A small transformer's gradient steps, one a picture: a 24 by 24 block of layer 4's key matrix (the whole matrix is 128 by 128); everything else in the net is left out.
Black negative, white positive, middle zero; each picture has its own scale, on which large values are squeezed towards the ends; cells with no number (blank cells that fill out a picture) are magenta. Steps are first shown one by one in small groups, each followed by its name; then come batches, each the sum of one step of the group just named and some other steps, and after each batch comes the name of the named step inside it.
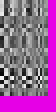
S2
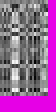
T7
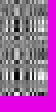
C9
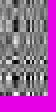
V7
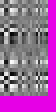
V7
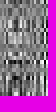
V7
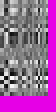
S2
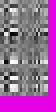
T7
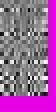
C9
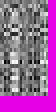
T7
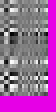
C9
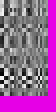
S2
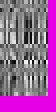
V7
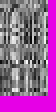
T7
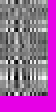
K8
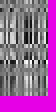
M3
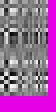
M3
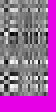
M3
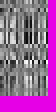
M3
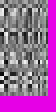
M3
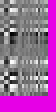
K8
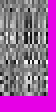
M3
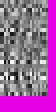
K8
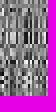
M3
